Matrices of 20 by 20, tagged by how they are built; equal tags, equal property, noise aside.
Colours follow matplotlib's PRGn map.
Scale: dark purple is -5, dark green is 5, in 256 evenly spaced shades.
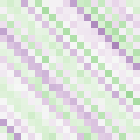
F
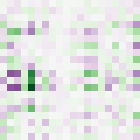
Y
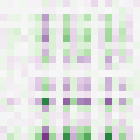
Y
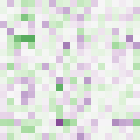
Y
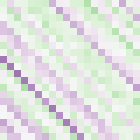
F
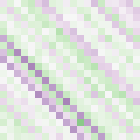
F
